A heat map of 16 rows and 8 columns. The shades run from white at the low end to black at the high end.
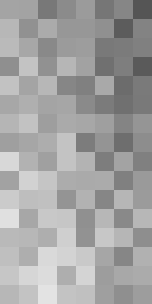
Stripes: none. Calmest part: top middle. Ninth with the lowest average: bottom left. Slope: up to the top right. Ninth with the highest average: top right.
